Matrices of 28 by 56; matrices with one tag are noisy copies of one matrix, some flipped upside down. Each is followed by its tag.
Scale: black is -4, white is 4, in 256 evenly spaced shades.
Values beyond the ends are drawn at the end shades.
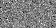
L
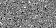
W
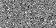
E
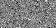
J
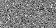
E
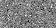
E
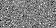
L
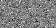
J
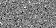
W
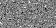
W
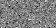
J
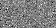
L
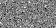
W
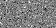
W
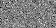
L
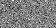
J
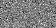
L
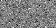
J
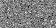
E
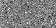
E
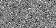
J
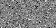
J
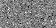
E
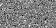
W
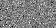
L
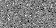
E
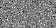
L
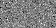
L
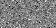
J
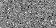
E
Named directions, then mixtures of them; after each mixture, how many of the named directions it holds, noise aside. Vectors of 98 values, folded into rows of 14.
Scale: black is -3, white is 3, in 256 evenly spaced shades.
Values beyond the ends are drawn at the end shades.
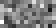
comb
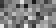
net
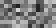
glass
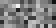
three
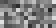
three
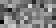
one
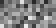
one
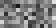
three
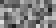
two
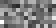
three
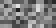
one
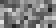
two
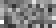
two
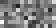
three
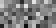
one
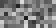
three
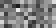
three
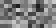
one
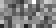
three
